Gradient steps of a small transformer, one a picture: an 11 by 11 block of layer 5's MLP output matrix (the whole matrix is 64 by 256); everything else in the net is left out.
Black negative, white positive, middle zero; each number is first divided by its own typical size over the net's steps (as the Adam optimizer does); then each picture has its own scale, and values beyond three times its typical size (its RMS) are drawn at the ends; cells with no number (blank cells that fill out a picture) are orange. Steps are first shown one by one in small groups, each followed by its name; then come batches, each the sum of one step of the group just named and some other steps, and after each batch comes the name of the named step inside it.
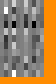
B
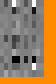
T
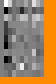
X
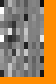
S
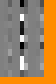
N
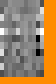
S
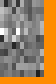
T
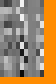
S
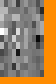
B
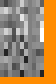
S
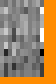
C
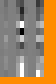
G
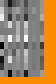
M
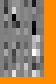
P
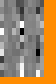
G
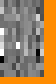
P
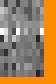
C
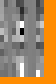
G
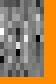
M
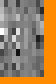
P
